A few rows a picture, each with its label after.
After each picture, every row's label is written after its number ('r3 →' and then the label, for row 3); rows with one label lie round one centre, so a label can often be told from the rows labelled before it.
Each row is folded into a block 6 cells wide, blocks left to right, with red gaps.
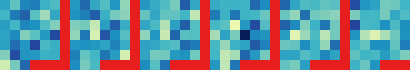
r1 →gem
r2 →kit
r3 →kit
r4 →kit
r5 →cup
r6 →cup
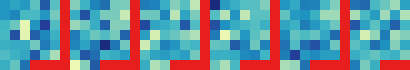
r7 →kit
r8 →gem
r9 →cup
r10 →cup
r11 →gem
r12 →cup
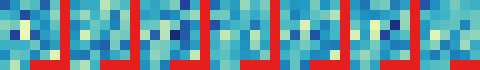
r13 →kit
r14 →cup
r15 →kit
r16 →cup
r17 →kit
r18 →kit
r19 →cup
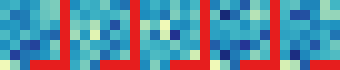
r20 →gem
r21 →kit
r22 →kit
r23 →gem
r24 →gem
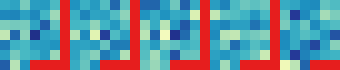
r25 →kit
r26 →kit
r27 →kit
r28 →cup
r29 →gem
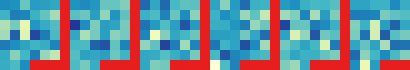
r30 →kit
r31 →cup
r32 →cup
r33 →gem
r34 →cup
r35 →kit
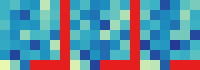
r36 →gem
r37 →gem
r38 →gem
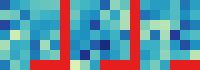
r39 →cup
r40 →gem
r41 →kit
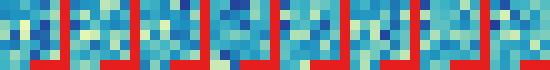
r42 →kit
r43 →cup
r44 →kit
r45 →gem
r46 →cup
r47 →kit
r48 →cup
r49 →cup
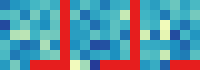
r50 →cup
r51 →gem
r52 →kit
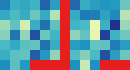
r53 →kit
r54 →kit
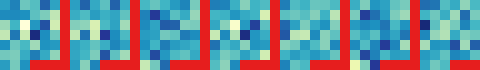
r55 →kit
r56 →kit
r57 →gem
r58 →kit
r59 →cup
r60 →gem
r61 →cup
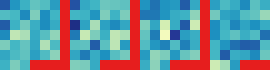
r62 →cup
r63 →cup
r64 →kit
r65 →gem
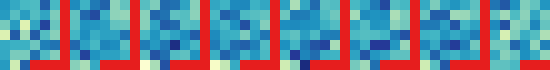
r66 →kit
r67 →gem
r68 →gem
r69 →gem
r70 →gem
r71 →gem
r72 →gem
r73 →cup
